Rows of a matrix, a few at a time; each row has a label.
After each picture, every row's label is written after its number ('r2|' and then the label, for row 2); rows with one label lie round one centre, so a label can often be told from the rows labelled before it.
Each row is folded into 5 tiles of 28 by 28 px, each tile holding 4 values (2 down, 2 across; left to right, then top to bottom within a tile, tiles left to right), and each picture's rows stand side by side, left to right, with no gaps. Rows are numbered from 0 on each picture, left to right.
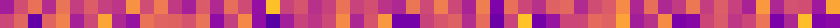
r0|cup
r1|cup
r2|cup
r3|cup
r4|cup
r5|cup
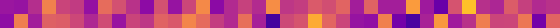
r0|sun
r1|cup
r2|cup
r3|sun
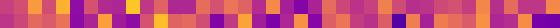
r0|cup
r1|cup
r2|sun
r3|cup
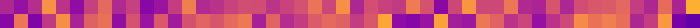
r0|sun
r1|sun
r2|cup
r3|sun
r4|cup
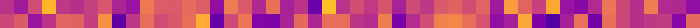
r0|sun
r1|cup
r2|sun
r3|cup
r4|sun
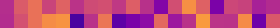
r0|cup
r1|sun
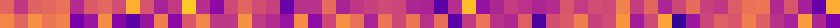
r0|cup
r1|sun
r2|sun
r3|sun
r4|cup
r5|cup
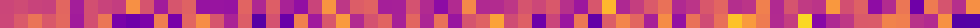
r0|cup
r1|sun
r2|sun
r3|sun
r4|sun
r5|cup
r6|cup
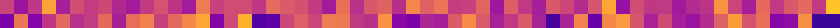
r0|sun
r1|cup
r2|cup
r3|cup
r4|sun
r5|cup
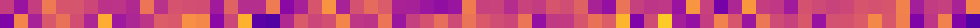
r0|sun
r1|cup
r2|sun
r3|sun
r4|cup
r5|sun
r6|cup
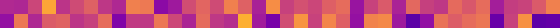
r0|sun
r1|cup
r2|cup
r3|cup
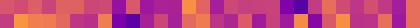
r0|cup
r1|sun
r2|sun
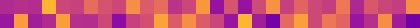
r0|sun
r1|cup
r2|cup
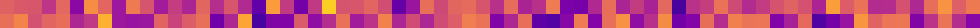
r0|cup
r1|cup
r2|sun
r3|cup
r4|sun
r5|cup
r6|cup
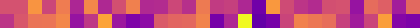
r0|cup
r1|cup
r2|cup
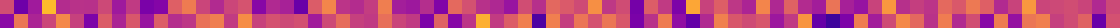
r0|sun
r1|sun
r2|sun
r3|sun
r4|cup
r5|cup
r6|sun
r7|sun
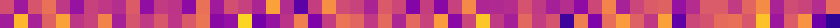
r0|sun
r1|cup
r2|sun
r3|sun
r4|sun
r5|cup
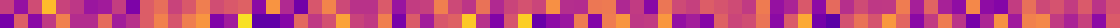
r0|sun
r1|cup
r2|sun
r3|cup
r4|sun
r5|cup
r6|cup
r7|sun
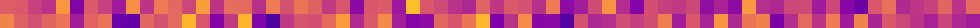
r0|cup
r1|cup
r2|cup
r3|cup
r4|sun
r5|sun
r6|sun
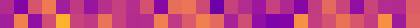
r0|sun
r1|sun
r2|sun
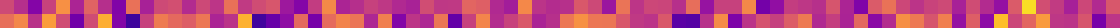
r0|cup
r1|cup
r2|sun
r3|sun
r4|cup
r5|sun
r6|sun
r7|sun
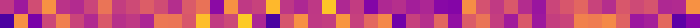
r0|sun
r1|cup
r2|sun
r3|sun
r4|cup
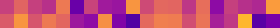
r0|cup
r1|cup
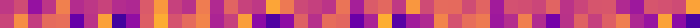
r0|cup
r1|cup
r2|cup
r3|cup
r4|cup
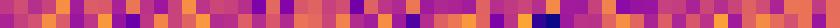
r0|cup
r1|sun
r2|cup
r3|cup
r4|sun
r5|sun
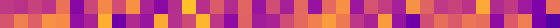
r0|cup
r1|sun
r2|cup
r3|cup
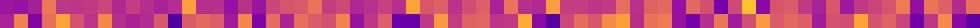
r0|sun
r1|sun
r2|cup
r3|cup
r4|cup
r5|sun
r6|cup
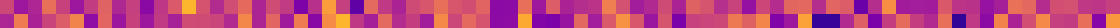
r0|sun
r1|sun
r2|sun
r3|cup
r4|sun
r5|cup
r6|sun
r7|sun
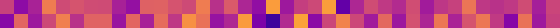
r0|sun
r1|cup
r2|sun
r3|sun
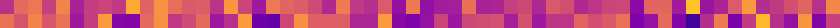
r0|cup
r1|cup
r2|cup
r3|sun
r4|cup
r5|sun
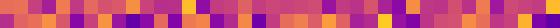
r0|cup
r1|sun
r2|cup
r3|cup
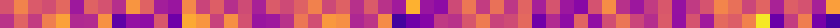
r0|cup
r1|sun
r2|cup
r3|sun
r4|sun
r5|cup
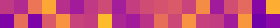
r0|sun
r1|cup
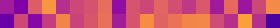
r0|sun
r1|cup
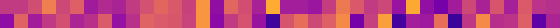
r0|sun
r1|cup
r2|cup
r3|sun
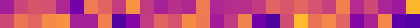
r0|cup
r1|cup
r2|cup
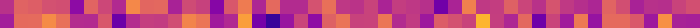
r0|cup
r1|cup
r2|sun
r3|sun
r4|sun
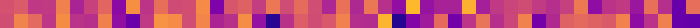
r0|cup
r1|cup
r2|cup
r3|sun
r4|cup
